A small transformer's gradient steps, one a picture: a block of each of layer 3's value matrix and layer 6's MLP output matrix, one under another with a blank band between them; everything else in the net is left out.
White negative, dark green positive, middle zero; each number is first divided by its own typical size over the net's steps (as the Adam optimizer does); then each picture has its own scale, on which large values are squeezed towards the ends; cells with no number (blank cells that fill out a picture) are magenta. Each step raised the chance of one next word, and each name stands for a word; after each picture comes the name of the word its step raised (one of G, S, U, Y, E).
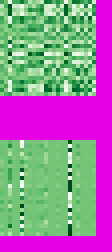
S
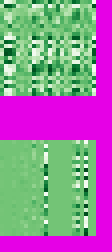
S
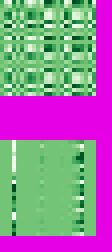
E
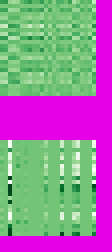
E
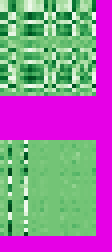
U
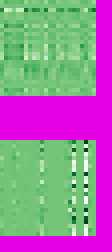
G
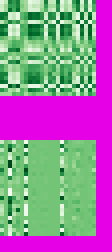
U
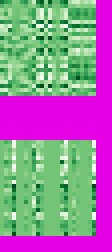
E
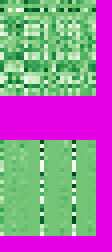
G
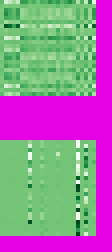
E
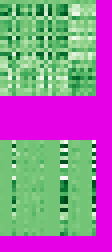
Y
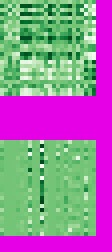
Y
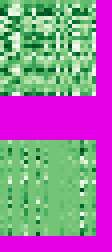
Y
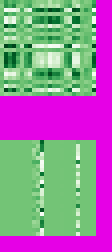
G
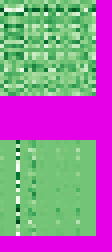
G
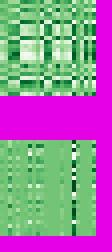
S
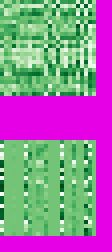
S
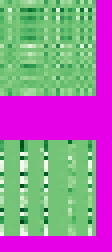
G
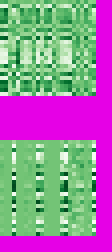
S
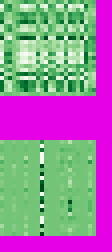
S
